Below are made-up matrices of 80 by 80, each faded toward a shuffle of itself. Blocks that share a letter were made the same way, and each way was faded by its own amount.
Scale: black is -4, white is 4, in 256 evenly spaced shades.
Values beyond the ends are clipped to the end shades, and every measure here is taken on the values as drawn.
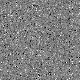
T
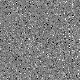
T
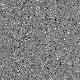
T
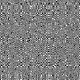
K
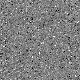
T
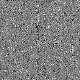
T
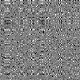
K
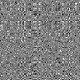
K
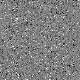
T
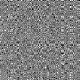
K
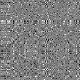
K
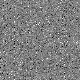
T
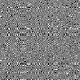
K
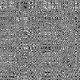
K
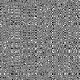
K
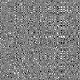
K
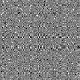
K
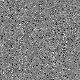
T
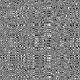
K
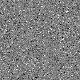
T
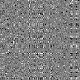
K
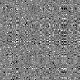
K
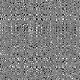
K
